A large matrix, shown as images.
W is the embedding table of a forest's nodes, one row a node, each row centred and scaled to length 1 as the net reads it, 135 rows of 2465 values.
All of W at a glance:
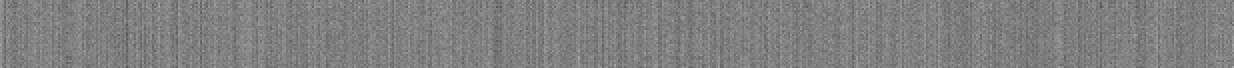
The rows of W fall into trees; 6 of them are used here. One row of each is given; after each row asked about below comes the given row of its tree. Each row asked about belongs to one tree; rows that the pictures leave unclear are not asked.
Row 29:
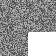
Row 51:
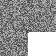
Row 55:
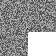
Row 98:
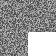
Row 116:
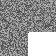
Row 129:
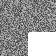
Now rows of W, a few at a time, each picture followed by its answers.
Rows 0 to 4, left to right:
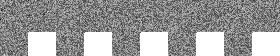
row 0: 98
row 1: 51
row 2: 29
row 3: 51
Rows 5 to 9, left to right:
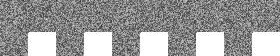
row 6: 55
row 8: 129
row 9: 116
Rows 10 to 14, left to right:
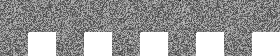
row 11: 129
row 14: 51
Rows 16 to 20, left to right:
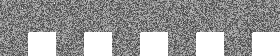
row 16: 29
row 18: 55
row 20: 51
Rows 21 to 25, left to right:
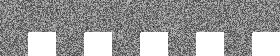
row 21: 51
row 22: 29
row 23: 129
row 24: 51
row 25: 29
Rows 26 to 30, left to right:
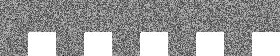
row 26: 51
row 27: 29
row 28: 29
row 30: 98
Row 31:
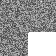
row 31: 55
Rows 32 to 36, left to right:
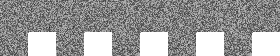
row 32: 98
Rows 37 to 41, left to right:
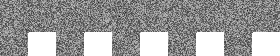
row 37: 51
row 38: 129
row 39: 129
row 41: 51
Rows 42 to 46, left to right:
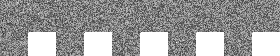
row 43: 116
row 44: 51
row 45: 98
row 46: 98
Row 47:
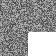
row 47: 29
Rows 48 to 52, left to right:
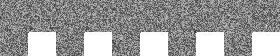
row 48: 29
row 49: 29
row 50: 129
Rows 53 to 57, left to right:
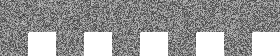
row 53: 116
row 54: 51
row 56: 129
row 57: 51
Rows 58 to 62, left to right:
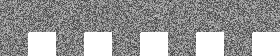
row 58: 51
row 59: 51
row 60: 116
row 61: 55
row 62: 129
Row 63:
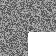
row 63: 29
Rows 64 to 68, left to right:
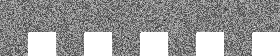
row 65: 29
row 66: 116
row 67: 51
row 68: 129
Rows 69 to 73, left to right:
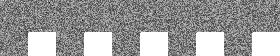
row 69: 129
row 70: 129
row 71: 29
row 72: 116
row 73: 51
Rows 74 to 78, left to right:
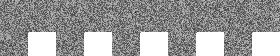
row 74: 129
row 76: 29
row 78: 129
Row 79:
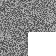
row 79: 129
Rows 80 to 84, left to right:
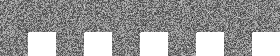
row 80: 51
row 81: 55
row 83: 51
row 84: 129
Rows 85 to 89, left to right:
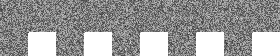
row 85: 29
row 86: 51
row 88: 129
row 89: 129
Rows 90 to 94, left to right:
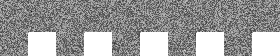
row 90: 98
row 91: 51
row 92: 129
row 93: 129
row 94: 51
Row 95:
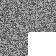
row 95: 55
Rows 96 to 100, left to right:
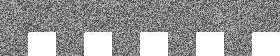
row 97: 116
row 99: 129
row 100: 51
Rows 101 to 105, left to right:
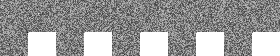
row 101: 51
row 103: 129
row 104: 98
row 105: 129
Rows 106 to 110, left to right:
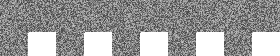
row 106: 51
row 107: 55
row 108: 29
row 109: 129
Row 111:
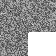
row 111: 129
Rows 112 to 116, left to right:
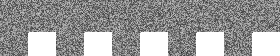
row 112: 29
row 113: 51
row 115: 29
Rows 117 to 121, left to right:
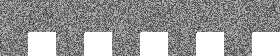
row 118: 29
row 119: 51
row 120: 29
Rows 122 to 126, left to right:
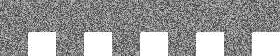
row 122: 129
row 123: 129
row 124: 29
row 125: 116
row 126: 51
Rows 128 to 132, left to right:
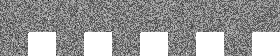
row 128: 116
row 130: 116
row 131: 98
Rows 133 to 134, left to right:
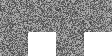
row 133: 29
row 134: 129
